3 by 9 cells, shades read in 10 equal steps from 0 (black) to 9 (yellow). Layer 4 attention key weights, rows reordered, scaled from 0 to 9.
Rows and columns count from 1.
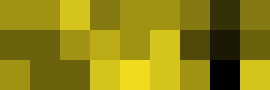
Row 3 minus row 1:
0 -2 -4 3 3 2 1 -2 3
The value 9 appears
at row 3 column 5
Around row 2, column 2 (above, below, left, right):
6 4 4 6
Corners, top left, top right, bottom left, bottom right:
6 5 6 8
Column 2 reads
6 4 4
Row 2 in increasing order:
1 3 4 4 4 6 6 7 8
